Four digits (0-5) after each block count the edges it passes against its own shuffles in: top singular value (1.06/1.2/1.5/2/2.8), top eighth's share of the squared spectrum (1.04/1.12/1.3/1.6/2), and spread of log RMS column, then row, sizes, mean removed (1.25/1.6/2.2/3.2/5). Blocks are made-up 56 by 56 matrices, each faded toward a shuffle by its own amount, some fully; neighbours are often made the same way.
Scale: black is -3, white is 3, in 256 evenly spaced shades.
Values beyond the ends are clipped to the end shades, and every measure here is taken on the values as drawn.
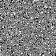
2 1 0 0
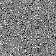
3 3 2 0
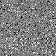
3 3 1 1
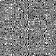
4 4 2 2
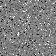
0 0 0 0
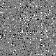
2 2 2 2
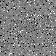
0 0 0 0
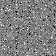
1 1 0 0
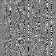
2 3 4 0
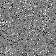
0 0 0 0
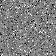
0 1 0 0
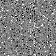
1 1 1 0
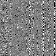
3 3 3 0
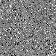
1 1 1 0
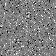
0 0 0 0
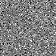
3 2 1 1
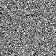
1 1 0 0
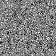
1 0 0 0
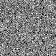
2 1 0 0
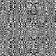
4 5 3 3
